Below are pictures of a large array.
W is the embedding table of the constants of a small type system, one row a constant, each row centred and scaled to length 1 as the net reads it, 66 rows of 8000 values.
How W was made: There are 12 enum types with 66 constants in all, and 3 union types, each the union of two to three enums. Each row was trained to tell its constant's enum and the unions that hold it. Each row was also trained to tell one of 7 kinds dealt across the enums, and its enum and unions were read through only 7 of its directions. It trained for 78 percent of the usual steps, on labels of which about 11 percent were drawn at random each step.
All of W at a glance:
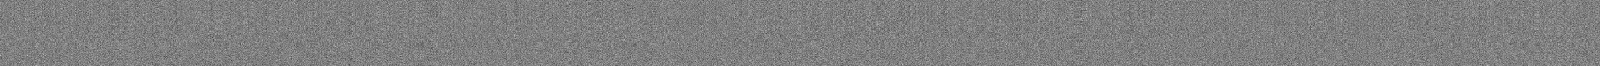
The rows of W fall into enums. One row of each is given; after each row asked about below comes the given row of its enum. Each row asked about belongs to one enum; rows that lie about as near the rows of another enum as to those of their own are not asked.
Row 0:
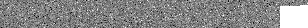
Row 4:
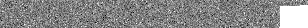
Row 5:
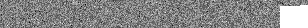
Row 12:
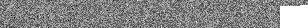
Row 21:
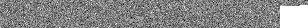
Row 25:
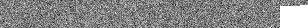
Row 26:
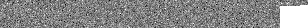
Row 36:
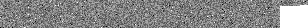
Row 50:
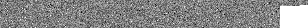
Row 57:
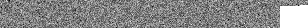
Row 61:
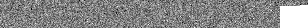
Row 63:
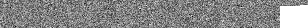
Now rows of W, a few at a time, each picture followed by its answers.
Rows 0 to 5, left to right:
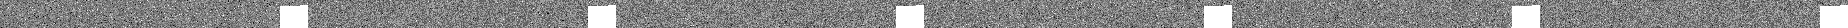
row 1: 25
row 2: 21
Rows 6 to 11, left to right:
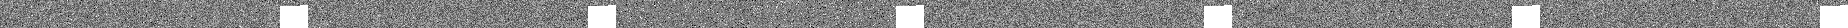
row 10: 21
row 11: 0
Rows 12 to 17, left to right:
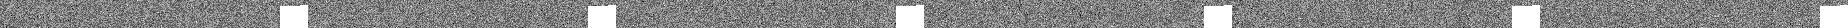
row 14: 12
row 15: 57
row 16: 0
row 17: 36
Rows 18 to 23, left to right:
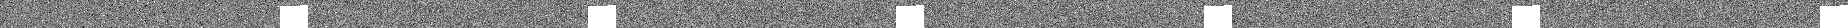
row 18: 26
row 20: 57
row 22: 12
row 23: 63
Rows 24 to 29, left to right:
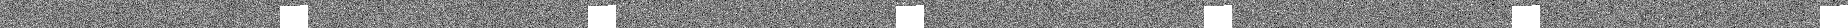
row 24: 36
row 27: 4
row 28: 57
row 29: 57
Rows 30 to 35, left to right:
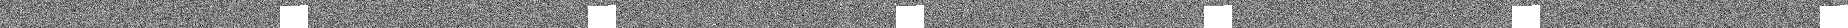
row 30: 25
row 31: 12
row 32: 25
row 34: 57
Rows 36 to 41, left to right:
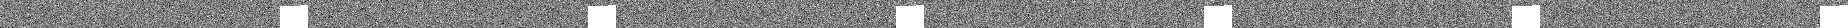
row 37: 5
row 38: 61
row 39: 12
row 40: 50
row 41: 21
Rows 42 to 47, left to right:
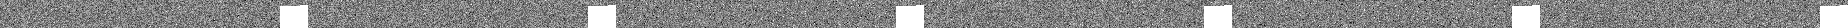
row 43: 63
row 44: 63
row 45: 61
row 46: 5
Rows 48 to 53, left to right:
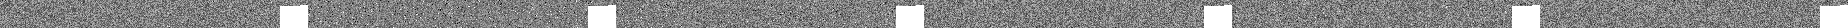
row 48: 21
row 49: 26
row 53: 36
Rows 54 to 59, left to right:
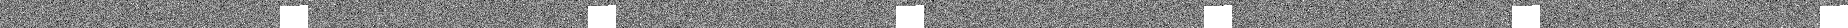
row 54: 4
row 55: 25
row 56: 4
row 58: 12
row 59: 4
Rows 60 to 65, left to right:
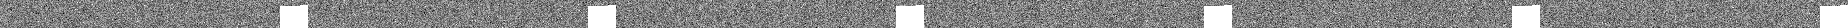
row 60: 21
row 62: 4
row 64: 25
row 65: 5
